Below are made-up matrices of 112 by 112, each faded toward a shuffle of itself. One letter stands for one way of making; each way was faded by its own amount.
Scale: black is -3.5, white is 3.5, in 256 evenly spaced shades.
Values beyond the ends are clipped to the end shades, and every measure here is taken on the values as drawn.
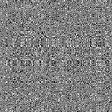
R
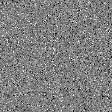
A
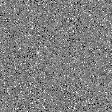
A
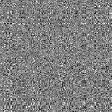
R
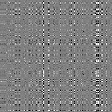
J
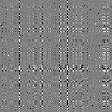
J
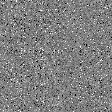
A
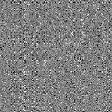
R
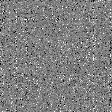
A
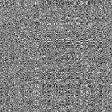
R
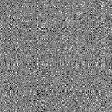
R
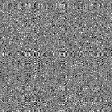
R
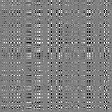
J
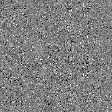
A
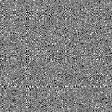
R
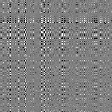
J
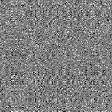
R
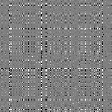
J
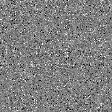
A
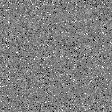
A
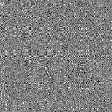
R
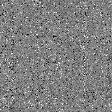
A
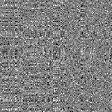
R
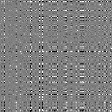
J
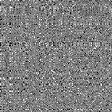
R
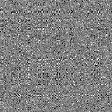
R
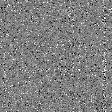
A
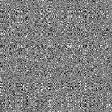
R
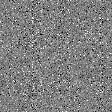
A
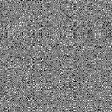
R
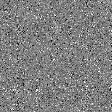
A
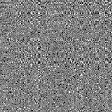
R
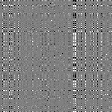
J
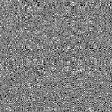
R
